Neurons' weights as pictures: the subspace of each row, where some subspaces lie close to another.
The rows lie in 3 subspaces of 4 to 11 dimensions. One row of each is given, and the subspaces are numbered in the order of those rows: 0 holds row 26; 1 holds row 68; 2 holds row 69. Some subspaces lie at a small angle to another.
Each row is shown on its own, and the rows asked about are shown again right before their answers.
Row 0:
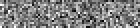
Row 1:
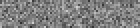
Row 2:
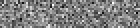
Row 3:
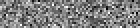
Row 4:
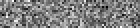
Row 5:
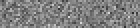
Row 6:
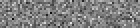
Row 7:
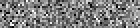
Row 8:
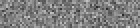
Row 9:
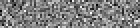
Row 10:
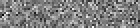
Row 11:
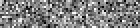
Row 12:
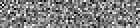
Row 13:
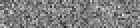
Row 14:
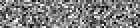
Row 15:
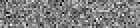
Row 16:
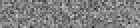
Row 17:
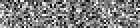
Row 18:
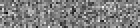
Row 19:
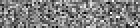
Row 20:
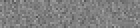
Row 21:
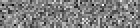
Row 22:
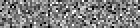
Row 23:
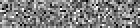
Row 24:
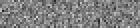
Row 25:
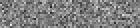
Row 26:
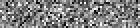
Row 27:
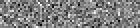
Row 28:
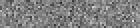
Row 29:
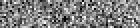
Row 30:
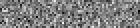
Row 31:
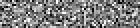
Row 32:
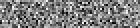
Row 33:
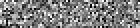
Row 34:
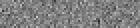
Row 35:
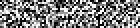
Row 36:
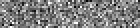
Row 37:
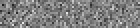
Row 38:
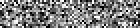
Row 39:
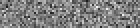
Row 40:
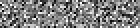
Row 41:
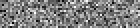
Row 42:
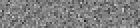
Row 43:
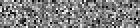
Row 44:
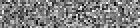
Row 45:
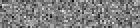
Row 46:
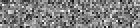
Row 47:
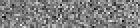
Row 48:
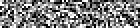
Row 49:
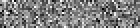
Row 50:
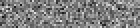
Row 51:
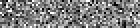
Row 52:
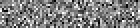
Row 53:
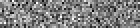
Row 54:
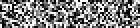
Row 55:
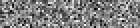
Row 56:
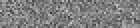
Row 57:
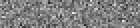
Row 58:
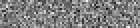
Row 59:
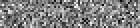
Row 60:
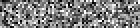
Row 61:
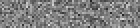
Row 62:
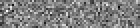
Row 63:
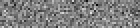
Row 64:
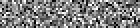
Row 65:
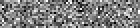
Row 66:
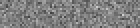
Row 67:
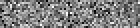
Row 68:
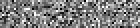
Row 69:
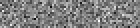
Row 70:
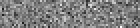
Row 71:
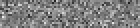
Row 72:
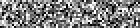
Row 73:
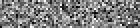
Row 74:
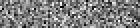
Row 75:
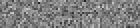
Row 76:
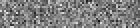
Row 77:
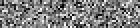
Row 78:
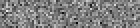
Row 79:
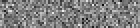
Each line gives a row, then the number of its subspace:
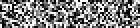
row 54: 0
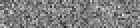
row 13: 2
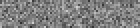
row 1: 1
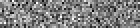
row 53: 0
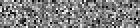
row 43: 1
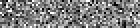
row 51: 1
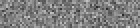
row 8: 2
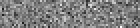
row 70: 1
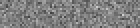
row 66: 2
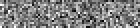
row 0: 1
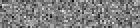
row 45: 0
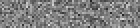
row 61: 1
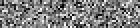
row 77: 1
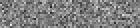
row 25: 2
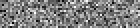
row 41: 0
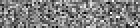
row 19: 1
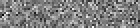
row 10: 1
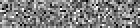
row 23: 0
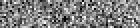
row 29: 1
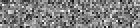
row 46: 0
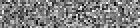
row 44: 0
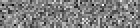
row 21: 2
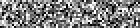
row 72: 0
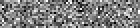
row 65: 0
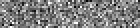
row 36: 0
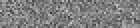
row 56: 1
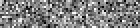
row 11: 1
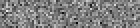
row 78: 0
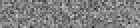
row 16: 1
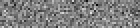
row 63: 0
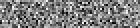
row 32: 0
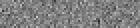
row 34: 2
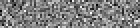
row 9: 0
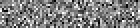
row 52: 2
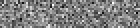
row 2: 1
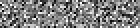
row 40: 2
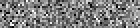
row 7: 0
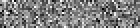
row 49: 2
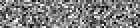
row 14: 1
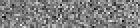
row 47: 1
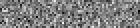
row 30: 2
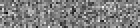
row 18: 1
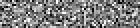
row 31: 0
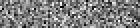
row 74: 1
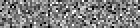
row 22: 1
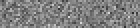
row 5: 1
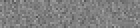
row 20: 1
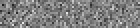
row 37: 0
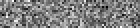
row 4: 1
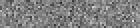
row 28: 1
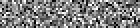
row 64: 2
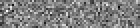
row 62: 0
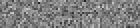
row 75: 1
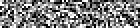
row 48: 1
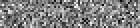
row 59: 2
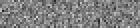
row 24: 2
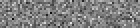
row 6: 1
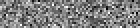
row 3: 1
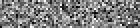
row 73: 1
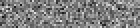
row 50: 0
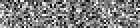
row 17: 1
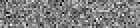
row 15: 0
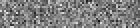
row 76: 0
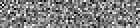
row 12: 1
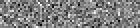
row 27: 0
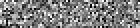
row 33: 0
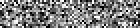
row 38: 1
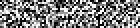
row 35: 1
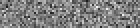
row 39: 2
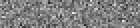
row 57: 1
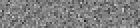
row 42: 0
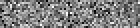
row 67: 0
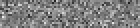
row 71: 0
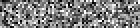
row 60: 0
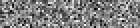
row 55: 1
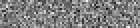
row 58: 2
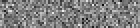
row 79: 2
